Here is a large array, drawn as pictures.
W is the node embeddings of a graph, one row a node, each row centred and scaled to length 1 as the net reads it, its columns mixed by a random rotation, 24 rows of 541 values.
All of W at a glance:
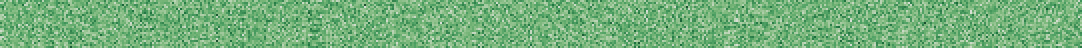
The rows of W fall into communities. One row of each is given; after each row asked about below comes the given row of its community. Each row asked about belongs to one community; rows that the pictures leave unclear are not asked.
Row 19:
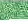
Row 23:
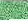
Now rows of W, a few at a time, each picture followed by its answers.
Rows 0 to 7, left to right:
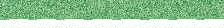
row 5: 23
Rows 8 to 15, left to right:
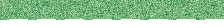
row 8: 19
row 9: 23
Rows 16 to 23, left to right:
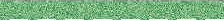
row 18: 19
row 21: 23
